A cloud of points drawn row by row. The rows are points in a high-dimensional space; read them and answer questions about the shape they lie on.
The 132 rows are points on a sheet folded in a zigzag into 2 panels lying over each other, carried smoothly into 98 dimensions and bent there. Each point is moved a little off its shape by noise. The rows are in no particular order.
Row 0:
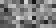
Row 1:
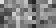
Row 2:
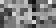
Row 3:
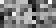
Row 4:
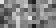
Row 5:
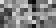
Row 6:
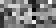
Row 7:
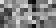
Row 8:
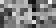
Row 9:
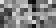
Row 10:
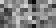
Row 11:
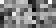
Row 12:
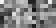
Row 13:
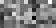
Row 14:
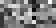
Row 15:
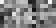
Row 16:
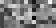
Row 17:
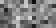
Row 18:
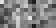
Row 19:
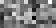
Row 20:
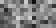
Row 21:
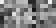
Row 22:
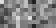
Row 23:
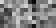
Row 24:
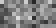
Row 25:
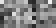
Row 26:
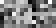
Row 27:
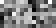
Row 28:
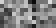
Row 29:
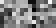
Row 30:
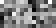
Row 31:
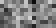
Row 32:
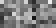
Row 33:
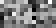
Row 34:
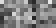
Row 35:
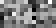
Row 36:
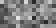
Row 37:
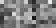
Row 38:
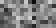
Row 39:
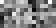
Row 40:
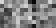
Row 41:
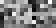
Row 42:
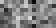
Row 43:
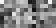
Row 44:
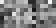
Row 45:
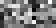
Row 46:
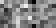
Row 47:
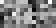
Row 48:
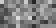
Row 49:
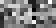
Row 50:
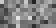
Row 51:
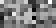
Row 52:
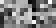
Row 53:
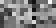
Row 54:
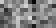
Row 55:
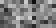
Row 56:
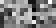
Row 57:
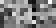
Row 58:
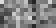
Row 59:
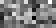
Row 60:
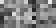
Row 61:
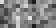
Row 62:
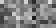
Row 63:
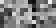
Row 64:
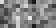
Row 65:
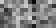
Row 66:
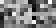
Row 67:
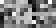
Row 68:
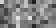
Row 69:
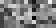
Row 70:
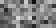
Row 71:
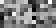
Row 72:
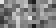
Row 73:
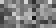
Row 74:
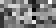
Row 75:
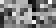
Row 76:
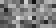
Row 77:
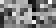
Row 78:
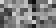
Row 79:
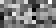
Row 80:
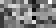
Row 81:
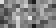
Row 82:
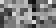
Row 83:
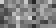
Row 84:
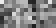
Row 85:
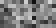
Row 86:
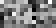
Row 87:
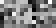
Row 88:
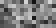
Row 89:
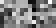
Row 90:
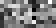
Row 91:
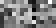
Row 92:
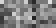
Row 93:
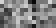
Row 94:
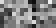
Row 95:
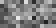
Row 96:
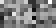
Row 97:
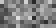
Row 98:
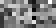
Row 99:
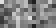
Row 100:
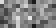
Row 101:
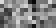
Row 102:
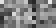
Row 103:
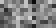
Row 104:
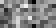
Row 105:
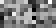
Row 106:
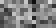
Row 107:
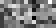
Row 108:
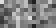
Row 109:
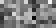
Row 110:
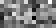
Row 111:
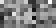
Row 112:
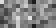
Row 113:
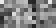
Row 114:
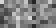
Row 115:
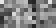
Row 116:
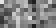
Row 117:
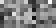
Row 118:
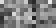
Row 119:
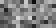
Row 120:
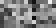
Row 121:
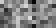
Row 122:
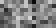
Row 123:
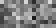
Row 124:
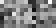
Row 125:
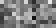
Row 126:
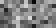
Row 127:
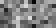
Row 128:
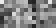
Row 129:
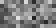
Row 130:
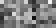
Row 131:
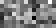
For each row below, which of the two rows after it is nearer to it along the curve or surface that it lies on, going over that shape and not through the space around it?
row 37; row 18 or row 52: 18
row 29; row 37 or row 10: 10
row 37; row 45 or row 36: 36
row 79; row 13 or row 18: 13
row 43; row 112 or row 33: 33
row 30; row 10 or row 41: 41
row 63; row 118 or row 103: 103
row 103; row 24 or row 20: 20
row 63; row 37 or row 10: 10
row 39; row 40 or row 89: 89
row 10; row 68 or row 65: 65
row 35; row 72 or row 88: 72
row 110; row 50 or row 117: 117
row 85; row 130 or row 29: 29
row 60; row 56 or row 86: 86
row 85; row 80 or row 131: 80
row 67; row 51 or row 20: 51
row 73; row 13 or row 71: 13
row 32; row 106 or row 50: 50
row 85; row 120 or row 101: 120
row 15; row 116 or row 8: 116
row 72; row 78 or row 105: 105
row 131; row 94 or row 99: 99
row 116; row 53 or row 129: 129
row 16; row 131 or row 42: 42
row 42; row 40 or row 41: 40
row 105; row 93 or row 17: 93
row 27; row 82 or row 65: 82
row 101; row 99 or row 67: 67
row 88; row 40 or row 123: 40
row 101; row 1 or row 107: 107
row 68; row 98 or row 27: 27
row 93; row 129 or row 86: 86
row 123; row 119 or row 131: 131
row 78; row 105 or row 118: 105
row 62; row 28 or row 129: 129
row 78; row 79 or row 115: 79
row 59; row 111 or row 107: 111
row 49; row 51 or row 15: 51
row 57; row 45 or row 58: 45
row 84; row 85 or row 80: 80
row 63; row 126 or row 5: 5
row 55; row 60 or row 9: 9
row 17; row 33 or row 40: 40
